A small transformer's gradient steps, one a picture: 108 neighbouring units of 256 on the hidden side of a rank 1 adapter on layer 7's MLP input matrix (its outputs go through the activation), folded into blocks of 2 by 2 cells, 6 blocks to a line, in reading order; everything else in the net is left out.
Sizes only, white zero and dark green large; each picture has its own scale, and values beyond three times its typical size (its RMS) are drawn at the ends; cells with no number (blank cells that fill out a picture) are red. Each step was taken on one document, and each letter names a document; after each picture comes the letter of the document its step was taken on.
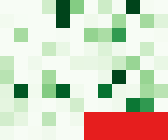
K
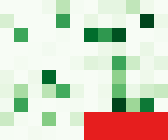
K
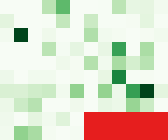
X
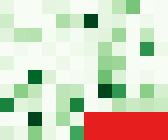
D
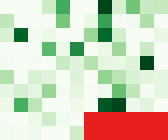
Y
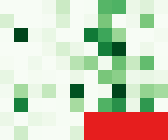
Y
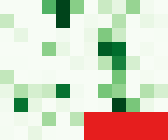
K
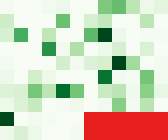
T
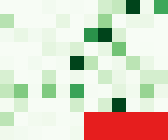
Y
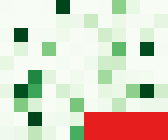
D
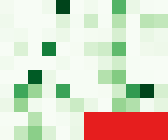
D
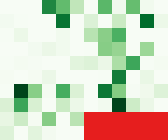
K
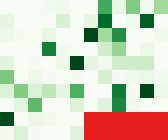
Y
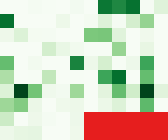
T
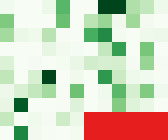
T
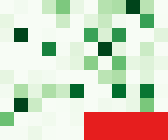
X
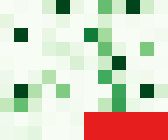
X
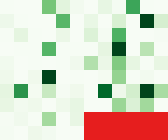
K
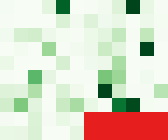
D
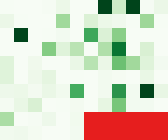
T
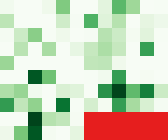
D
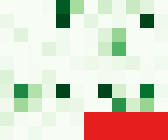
K
